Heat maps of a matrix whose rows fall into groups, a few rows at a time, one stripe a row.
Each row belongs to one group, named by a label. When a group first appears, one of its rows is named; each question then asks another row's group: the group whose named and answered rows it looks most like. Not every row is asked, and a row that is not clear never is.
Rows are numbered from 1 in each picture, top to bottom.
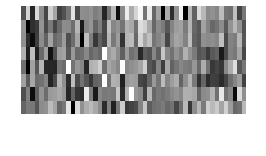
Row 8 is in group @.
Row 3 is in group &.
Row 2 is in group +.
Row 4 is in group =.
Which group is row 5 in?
+
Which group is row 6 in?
=
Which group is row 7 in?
&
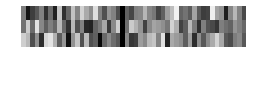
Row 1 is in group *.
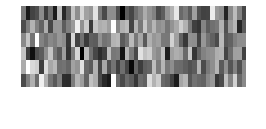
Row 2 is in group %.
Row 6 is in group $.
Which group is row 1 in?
*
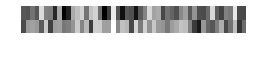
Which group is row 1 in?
$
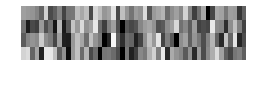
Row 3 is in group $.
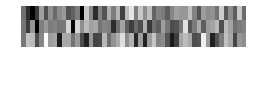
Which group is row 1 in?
&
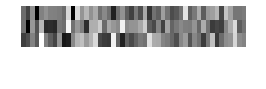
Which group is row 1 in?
@
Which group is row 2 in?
+
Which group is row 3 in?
$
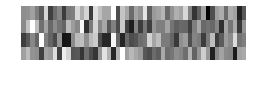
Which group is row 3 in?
$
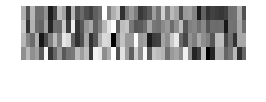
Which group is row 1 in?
=
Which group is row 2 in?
=
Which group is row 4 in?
%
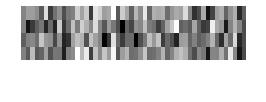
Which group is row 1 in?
%
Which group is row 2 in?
*
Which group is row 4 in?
%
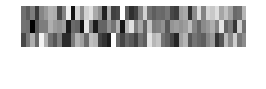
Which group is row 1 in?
@
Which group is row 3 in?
$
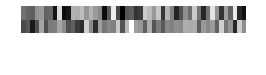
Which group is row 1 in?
$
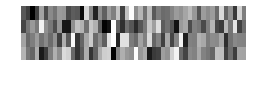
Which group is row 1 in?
&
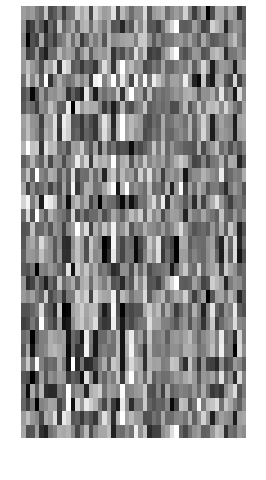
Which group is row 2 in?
*
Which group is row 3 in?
+
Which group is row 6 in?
%
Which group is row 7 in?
&
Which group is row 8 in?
@
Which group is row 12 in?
%
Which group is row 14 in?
=
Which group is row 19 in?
$
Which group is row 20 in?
@
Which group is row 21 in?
*
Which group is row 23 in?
$
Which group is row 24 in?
$
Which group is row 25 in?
&
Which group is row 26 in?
&
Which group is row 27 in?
=
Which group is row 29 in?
+
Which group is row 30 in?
@
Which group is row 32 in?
*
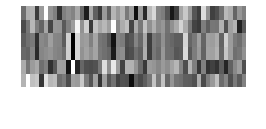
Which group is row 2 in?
%
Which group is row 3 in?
@
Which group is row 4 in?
@
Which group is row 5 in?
=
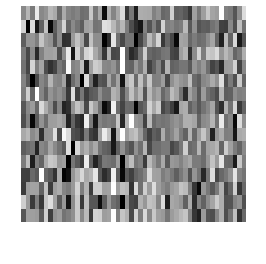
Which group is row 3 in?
$
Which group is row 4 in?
@
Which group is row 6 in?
&
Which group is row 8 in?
$
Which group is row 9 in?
&
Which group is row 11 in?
@
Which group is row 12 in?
&
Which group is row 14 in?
%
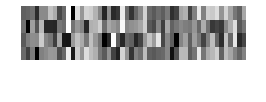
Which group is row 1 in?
@
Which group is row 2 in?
+
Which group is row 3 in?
$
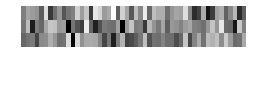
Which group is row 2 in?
&
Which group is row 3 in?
@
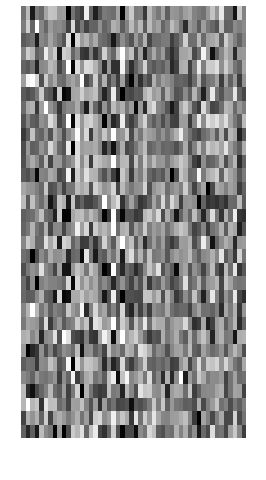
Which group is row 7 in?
$
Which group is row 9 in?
@
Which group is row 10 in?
%
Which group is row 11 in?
@
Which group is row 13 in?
@
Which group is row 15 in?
=
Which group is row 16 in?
$
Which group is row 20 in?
$
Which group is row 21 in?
@
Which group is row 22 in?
$
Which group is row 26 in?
+
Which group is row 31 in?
%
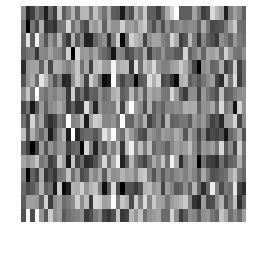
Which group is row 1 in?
*
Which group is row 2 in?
+
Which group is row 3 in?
=
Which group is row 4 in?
@
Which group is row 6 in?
$
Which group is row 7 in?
=
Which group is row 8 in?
&
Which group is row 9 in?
+
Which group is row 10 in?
=
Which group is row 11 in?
&
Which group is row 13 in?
+
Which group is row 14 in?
$
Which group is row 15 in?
%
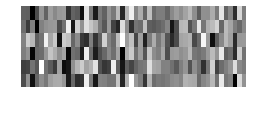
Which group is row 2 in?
@
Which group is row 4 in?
&
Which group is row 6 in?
&
